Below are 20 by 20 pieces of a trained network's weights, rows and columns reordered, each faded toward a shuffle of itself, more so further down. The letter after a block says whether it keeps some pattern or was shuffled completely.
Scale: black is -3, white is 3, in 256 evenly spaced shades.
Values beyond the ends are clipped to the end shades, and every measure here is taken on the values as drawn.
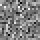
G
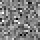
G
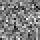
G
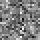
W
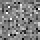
G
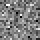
G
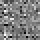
W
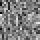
W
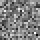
G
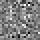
W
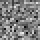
G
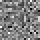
W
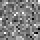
G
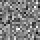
G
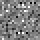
G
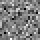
G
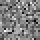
G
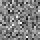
W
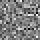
W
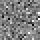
G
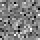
G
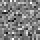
G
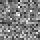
G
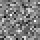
G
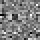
W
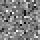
G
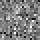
W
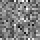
W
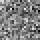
G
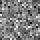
G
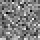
G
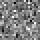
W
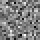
W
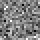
G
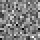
W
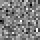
G
